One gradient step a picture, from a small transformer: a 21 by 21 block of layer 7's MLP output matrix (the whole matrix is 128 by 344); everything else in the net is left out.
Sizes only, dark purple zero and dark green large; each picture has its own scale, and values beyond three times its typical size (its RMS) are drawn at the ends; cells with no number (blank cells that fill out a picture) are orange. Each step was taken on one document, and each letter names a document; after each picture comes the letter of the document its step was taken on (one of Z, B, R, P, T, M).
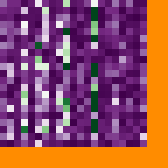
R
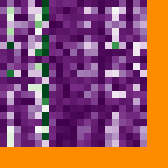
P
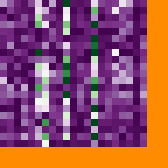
R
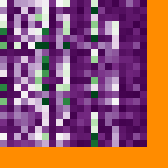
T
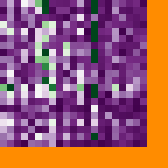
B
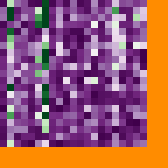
P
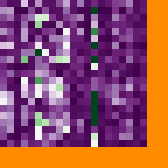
B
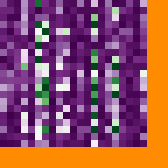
R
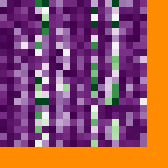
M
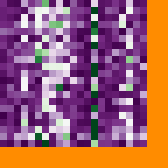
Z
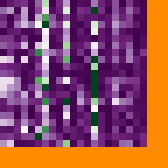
B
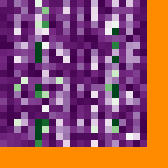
M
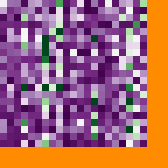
Z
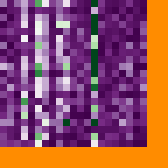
T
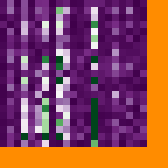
R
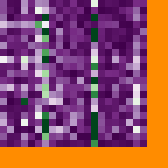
B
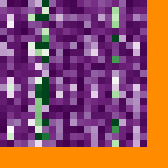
P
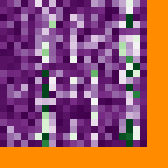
Z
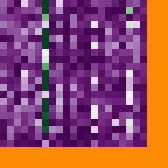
Z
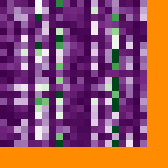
M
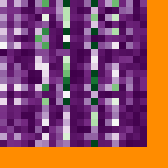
T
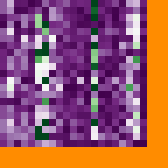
B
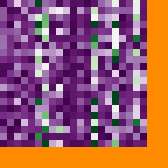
M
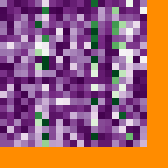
Z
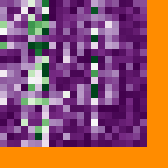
B
